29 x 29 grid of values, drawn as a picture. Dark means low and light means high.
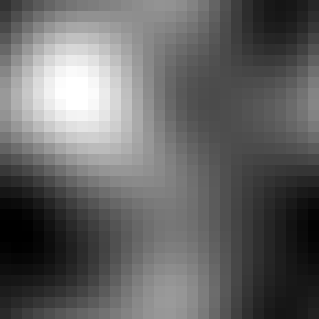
Average level on the scale: 40%. Mirror symmetry: none. Lone odd cells: none. Ninth with the highest average: top left.
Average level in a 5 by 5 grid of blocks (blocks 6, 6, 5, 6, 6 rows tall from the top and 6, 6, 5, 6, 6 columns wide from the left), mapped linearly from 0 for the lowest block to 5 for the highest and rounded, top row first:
34321 | 45312 | 23321 | 01220 | 02320
